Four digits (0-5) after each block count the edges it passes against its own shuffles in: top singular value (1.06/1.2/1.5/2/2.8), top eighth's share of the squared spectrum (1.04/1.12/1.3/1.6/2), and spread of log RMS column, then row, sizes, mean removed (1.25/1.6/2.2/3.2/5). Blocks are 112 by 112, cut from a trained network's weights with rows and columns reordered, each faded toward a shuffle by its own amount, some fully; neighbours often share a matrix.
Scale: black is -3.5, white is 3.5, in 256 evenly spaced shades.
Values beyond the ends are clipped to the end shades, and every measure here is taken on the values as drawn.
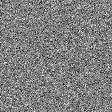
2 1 0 0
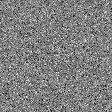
0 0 0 0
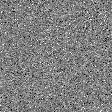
2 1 0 0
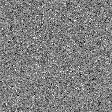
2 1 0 0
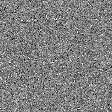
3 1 0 0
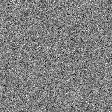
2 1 0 0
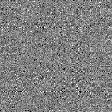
4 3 2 2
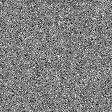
0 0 0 0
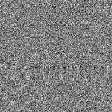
4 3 1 2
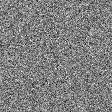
0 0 0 0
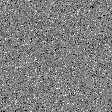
0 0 0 0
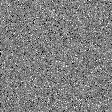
1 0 0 0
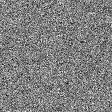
1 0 0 0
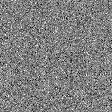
2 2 0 0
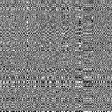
5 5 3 4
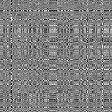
5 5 3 4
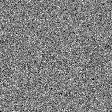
2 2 0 0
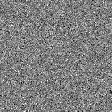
3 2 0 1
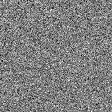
2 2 0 0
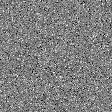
1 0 0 0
